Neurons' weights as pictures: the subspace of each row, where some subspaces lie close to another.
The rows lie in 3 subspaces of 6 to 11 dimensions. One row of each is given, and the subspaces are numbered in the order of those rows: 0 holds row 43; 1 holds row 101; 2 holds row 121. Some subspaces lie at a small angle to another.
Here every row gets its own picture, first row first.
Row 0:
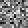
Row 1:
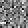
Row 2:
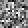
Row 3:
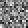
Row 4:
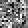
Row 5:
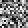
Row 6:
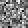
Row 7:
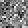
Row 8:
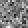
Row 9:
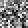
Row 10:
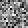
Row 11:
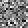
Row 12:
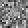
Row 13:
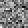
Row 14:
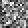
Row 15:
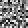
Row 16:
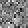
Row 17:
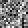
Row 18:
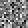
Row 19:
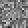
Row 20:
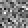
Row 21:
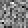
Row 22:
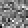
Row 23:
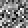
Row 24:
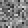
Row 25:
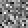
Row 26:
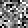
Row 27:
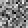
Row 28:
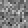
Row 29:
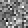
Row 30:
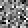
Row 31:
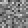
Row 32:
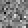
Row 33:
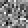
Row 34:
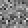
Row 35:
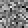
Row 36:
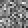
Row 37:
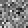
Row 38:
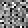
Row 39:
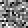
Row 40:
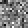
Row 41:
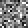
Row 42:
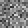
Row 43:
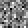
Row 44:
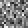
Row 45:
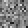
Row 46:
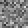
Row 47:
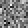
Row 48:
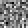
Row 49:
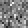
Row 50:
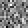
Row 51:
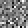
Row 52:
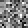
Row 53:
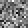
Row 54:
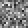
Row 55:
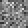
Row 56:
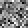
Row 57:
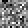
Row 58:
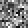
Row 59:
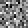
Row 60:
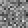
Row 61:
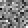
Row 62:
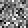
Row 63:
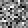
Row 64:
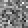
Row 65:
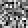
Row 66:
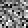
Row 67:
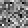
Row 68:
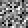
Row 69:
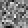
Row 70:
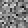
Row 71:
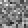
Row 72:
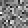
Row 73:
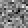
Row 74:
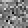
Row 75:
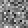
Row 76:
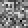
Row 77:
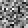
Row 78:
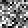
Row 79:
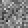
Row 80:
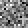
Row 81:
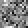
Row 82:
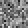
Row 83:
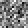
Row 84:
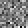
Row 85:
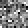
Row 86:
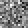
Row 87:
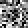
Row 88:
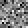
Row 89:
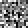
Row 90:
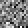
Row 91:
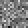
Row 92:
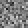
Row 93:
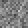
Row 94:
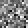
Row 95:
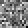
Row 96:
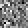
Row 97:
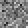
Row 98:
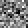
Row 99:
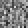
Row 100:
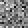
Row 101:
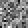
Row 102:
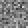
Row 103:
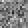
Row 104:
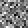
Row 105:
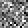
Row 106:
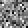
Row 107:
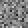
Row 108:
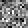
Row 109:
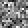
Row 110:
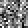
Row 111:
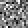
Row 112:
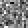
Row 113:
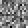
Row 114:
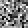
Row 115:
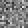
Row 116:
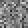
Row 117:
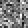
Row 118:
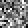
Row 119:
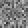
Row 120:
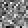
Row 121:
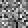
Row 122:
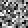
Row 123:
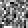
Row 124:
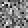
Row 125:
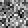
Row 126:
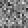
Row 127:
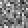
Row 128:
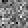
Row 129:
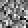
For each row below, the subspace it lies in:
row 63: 1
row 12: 1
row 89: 2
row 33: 0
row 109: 1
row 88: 2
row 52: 0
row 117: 1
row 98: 0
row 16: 0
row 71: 2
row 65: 1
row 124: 0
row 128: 2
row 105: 2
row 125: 1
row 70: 2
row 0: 0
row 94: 0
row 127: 1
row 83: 0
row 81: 2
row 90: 1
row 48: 1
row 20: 0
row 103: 2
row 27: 2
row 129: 0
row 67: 1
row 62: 1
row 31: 2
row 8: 0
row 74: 2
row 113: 2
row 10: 2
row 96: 0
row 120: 1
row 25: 0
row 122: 2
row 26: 0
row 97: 2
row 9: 2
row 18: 1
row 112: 1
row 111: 0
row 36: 1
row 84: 1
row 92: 0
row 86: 0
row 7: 1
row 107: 2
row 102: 2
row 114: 0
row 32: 0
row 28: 2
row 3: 0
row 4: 1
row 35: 0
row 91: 1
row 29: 2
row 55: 2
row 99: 0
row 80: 0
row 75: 2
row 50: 0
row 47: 0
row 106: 2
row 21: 1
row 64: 2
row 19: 1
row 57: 2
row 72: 2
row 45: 2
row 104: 1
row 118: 0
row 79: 2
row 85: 0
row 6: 0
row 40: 2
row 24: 1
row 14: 2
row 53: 1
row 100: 0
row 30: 0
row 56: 1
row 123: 1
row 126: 1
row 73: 0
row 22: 0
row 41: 0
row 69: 1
